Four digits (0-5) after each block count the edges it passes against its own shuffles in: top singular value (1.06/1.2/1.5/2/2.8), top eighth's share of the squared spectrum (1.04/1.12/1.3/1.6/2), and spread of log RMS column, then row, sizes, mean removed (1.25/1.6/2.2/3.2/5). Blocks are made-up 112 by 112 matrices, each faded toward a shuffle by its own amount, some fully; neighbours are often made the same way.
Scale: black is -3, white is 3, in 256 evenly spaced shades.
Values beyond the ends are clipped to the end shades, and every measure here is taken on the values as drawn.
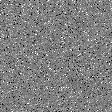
1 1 0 1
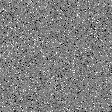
0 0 0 0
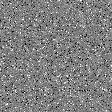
2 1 0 1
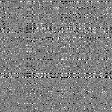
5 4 2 4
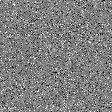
2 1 0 1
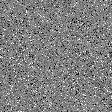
0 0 0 0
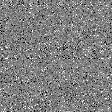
3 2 1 2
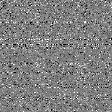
4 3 1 3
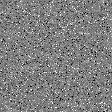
1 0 0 0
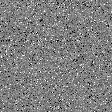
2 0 0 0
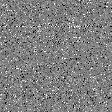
3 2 1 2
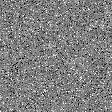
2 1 0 0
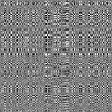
5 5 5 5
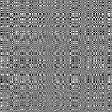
5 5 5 5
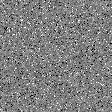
0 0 0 0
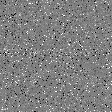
2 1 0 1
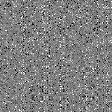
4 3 2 1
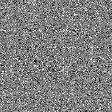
1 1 2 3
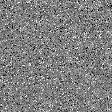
1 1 1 1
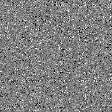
1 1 2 2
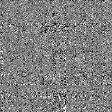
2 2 3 3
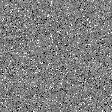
0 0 1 1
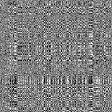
5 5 4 4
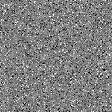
3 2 1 1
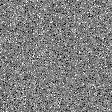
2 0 0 0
